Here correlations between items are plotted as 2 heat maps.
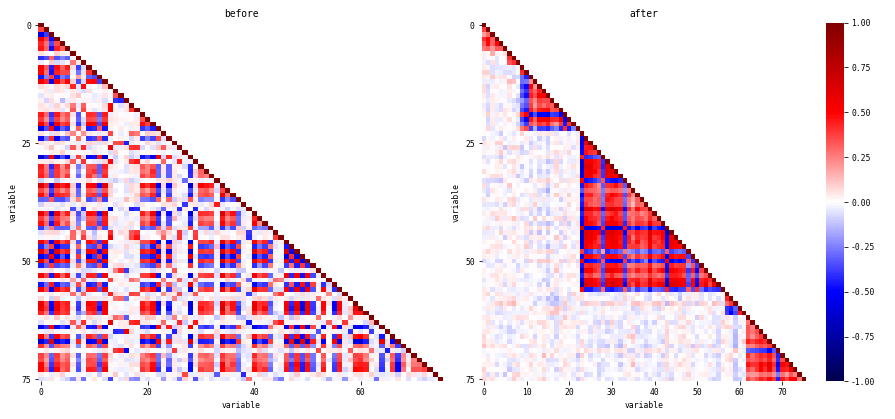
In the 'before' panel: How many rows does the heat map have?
76
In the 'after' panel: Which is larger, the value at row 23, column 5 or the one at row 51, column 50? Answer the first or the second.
the first
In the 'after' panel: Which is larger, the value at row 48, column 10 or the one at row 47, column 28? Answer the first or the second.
the first
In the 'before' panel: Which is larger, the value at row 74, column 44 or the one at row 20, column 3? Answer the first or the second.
the second
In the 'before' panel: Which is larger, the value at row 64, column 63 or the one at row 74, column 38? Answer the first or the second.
the first
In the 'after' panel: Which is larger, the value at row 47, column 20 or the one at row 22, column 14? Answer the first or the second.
the first
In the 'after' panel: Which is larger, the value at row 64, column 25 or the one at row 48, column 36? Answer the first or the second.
the first
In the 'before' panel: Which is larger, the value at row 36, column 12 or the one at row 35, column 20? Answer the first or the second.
the first
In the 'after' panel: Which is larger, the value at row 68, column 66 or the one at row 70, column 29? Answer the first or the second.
the first
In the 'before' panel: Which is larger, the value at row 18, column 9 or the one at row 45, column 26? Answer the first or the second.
the second
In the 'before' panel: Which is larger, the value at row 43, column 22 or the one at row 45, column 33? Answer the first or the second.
the first
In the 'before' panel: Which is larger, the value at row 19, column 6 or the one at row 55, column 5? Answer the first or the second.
the first
